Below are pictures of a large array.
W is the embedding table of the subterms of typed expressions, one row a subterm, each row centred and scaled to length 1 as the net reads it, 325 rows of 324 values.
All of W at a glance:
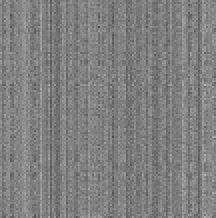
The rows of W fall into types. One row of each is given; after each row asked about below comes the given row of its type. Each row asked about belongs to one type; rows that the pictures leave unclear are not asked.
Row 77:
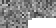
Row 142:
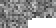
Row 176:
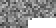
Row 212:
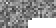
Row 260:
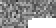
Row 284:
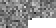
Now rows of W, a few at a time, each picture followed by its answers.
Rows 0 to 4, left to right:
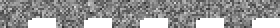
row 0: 212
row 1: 284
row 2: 212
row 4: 176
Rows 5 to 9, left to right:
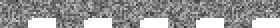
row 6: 142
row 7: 176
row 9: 176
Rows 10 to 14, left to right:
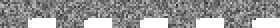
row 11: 212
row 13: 77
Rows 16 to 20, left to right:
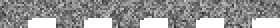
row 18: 212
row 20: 260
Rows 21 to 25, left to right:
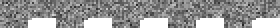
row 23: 176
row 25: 142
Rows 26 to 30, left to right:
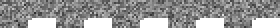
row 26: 176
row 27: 212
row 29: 142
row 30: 176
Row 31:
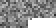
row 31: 176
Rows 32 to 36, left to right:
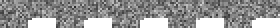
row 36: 142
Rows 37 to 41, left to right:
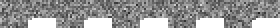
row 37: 176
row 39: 284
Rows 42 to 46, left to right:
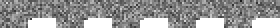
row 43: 284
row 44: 176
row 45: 284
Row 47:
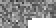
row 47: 260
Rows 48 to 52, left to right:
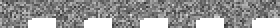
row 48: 260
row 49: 212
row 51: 260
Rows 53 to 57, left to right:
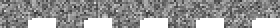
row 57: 212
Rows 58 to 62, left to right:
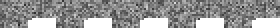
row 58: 142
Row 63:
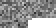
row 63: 176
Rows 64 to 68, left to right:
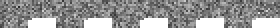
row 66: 142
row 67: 142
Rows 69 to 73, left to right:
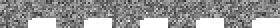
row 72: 212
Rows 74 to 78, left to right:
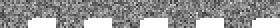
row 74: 142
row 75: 142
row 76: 176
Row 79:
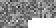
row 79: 212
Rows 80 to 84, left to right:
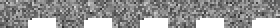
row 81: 284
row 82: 284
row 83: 176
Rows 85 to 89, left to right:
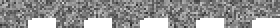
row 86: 212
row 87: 142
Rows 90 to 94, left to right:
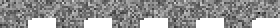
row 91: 212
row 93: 212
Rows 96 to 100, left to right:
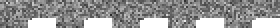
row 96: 212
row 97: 176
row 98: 260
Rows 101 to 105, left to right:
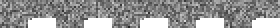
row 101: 260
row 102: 284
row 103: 260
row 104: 260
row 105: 212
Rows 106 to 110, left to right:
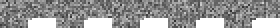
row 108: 176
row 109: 77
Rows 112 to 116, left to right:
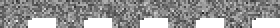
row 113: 260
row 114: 284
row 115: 284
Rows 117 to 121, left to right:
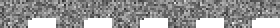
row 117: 142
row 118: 77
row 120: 212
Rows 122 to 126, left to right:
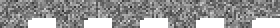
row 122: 212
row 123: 284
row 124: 212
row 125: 284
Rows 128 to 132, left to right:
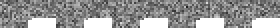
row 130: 142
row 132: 260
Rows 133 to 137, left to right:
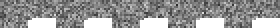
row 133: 142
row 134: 212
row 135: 142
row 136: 77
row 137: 176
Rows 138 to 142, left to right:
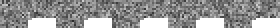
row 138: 77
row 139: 284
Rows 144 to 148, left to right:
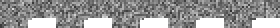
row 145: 260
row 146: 260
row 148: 284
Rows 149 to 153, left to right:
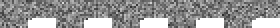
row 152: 176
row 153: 212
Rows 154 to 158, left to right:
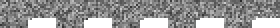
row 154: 176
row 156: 176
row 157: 77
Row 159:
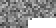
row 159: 176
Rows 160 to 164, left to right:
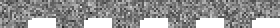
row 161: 284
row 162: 77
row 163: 284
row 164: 77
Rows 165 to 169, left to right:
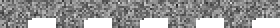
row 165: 77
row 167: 212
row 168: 142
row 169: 212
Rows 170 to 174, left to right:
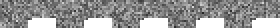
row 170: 284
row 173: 284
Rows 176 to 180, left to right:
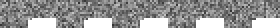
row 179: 176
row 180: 284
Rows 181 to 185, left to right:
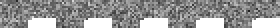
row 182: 212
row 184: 176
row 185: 212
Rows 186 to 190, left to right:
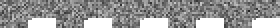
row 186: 176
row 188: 176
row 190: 212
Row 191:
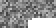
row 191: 212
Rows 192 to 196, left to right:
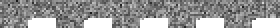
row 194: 142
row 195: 260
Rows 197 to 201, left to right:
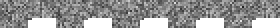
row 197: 284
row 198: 142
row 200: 212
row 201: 212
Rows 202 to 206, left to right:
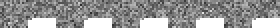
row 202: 142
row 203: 176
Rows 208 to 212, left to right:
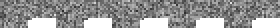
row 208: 142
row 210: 142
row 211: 176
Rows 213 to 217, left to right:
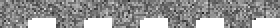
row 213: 260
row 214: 142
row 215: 260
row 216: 284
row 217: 284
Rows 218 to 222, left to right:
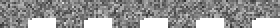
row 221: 212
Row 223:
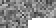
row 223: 77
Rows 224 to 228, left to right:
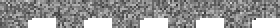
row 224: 212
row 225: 142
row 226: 284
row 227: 77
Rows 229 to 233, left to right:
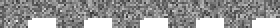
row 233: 284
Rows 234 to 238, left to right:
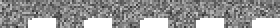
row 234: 260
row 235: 142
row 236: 176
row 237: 77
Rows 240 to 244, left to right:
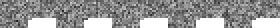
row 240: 284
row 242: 260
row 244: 142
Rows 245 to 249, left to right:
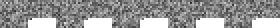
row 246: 142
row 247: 176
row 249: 176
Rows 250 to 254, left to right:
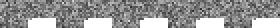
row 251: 212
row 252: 260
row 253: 212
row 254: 176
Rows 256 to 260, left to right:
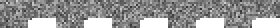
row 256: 212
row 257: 284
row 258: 176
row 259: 212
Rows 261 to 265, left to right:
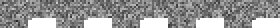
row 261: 284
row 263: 284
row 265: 212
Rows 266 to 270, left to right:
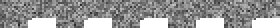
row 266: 142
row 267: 176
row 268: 212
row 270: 142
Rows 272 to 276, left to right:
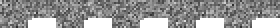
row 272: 77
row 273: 284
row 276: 77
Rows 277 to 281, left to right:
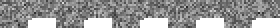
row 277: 176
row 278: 212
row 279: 142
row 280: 176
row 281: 284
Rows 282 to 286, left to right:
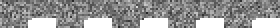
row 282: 260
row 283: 260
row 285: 77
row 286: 212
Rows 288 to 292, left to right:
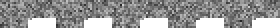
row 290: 142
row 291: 212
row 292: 284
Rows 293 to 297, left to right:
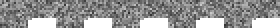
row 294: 176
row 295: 260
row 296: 284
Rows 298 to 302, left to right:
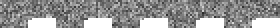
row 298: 260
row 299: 284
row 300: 176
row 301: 77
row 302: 260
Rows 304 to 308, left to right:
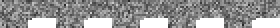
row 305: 142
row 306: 260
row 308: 142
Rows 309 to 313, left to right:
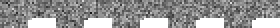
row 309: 142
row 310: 284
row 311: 176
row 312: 142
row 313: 212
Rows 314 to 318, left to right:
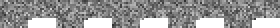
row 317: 142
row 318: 284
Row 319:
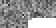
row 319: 77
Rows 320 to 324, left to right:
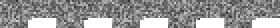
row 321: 260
